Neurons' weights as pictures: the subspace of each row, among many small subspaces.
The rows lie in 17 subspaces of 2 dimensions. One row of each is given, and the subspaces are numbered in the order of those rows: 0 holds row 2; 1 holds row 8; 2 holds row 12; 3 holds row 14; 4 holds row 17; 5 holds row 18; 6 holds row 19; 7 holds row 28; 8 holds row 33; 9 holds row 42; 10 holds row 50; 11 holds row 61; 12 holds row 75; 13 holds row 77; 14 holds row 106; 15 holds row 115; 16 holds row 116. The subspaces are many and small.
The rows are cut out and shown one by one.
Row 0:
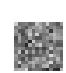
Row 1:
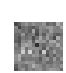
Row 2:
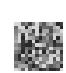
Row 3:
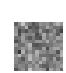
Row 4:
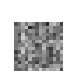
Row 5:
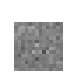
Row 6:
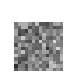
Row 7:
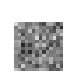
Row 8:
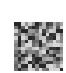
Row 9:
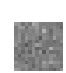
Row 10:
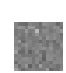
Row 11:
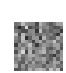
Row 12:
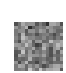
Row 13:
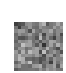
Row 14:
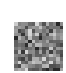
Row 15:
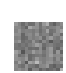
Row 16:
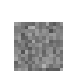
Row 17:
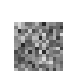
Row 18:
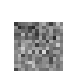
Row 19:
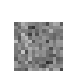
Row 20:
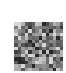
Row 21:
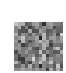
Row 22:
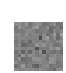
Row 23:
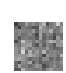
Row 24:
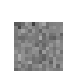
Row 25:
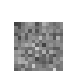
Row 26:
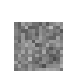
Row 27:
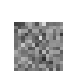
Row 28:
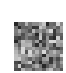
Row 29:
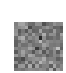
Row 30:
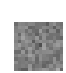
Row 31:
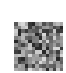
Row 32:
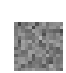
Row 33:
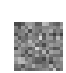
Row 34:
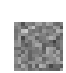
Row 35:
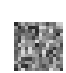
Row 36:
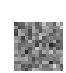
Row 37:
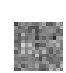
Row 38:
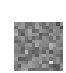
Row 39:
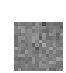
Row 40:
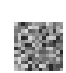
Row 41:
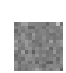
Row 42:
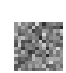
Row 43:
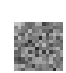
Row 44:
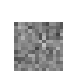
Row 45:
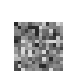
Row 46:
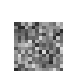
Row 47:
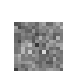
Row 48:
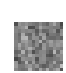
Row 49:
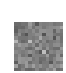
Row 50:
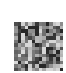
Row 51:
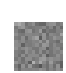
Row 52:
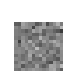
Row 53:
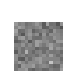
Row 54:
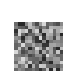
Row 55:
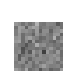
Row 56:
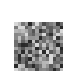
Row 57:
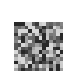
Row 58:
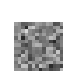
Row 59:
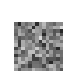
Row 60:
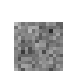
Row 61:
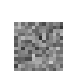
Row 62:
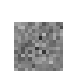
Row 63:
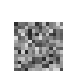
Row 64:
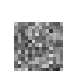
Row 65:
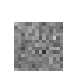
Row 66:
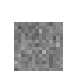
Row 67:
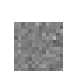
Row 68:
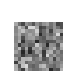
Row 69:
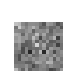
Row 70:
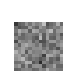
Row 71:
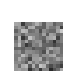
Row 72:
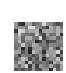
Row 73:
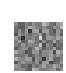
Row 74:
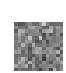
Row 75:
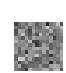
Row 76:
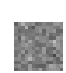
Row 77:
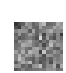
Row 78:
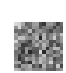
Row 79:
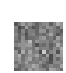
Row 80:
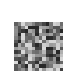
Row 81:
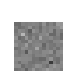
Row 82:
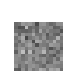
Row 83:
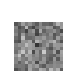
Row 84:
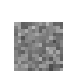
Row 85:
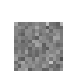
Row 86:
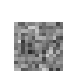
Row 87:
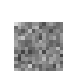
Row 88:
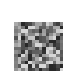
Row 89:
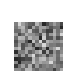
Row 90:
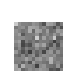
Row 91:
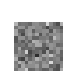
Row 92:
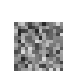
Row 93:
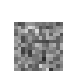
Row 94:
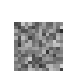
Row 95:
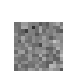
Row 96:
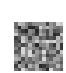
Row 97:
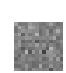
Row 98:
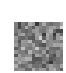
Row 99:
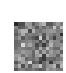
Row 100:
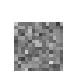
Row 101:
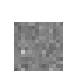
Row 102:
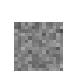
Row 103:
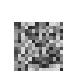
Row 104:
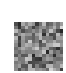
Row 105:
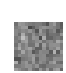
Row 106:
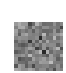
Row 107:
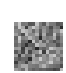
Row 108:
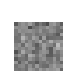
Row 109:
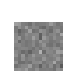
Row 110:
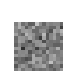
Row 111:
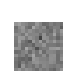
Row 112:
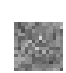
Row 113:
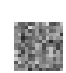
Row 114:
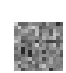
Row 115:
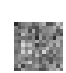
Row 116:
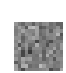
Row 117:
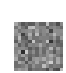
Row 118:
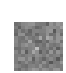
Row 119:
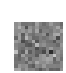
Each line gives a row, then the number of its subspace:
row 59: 9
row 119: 8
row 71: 1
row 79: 14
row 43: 8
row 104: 1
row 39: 2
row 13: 13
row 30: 3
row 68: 16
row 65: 5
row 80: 10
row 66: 5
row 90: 15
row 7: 15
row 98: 11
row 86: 15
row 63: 3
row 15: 2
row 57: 13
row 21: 13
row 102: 1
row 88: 11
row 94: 1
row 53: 12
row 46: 14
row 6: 9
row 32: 9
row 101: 16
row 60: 16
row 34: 11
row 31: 14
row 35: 16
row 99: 15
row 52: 9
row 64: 3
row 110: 11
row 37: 15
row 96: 7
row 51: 15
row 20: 8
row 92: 4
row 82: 8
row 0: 3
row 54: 4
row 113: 2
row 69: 4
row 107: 10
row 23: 7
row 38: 12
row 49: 14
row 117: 6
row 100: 12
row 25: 8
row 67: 1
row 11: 8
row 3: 14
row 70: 7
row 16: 6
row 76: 11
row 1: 4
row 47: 4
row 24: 13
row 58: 11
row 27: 4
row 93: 7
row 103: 2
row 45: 7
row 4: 2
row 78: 13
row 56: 14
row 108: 2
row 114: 7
